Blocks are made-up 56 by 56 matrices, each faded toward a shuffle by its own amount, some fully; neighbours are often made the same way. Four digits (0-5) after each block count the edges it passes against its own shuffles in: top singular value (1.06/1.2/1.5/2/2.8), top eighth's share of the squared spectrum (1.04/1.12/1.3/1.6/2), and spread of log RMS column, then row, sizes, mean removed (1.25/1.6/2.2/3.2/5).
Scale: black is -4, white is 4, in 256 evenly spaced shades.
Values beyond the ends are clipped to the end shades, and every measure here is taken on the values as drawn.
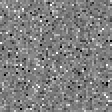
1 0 0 0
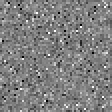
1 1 0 0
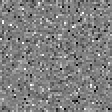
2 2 0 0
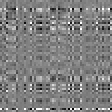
5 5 4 4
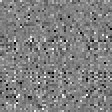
4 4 2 2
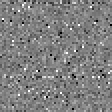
3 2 0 1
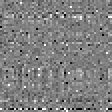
4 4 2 2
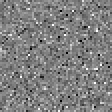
1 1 0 0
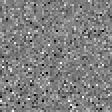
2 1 0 0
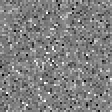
0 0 0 0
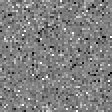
0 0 0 0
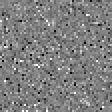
1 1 0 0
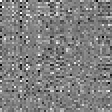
4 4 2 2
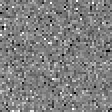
2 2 0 0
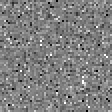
1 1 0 1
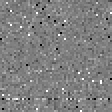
3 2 0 0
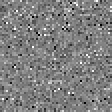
3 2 0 1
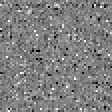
2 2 0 1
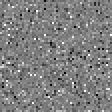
2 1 0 0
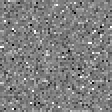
2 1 0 0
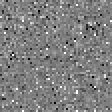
2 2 0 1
